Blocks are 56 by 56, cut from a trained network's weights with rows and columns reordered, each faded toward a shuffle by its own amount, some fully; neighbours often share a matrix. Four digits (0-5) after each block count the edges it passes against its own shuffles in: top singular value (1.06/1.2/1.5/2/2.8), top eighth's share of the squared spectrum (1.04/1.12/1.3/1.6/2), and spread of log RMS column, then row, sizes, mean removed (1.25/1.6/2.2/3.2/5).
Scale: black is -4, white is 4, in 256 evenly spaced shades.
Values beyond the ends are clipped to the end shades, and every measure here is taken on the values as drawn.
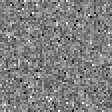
0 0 0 0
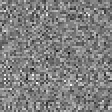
4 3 1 2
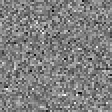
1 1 0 0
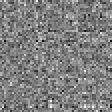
4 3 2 2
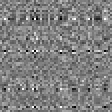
4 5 2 3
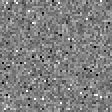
0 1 0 0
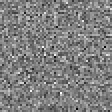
3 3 0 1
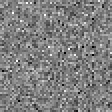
2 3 1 1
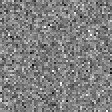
0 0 0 0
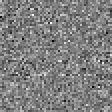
2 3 0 1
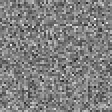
3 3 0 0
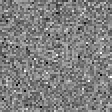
0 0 0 0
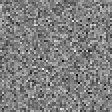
2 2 0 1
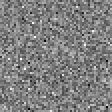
1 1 0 0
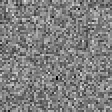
0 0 0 0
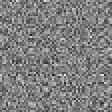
4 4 0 2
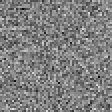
2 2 0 0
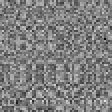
4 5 0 2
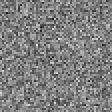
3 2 0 0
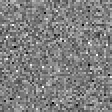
0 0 0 0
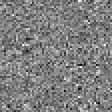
3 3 1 1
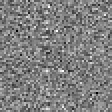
3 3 1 1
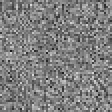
3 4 1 1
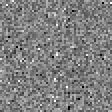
1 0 0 0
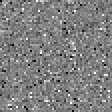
2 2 0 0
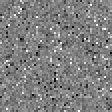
0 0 0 0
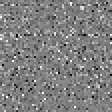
3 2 0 2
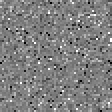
1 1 0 0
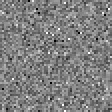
1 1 0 0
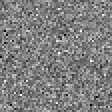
0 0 0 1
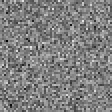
2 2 0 0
